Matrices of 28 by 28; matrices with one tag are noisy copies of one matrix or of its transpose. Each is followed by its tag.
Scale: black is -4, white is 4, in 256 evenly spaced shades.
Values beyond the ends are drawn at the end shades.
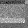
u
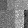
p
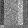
u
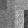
p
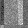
u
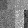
p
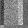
u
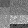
p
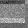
u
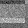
u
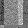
u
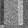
u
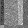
u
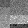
p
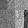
p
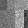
p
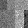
p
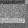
u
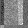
u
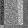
u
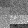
p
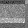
u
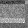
u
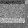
u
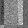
u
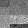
p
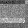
u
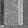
u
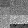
p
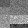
p
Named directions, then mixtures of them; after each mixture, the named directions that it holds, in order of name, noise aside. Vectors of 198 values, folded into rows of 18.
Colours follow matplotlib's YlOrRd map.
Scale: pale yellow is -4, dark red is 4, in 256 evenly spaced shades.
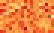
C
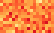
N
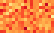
C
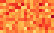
C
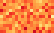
C, N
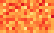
C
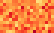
C, N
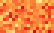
C, N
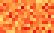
C, N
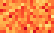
C, N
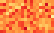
C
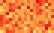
C, N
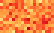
C, N
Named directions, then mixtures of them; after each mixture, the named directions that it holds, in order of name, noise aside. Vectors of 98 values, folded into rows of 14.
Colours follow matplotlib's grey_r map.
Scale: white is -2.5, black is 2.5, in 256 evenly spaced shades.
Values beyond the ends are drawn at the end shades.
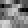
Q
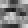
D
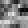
D, Q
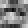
D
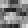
D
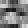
D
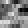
D, Q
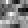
D, Q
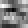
D, Q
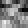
Q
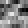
D, Q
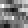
D, Q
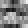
D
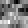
D, Q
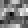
D, Q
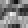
D, Q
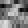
Q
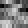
Q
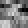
Q
